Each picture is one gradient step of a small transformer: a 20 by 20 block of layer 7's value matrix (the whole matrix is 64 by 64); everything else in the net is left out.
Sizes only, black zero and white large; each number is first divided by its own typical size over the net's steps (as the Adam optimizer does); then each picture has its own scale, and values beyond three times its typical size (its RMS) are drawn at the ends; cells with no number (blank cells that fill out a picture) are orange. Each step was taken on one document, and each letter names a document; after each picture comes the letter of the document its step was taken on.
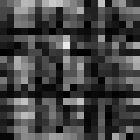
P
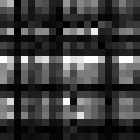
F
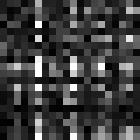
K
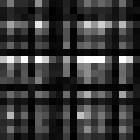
F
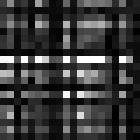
F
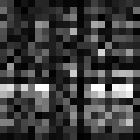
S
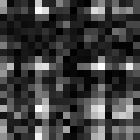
S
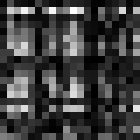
P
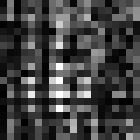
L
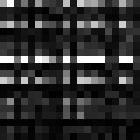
F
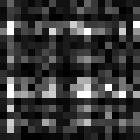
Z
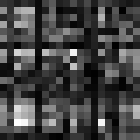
P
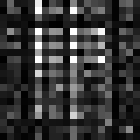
K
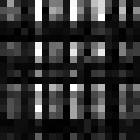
K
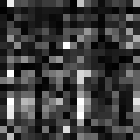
Z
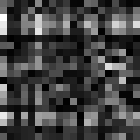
S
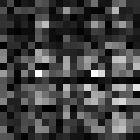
S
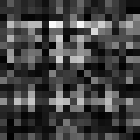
L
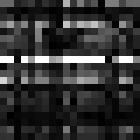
F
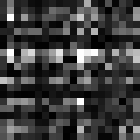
Z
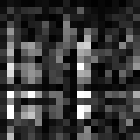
Z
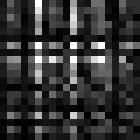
K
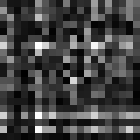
S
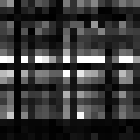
F
